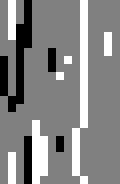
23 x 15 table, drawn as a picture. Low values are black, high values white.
Ninth with the lowest average: middle left. Average level on the scale: 50%. Grain: streaks running down. Calmest part: bottom right.
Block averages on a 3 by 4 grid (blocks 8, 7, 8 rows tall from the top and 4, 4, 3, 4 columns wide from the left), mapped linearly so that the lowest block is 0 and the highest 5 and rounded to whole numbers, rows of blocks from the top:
1253
0353
2553
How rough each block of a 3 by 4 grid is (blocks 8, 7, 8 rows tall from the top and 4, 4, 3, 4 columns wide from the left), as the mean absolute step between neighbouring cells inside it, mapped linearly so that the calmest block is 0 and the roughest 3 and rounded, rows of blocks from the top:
3 1 2 1 / 3 1 1 0 / 2 2 3 0
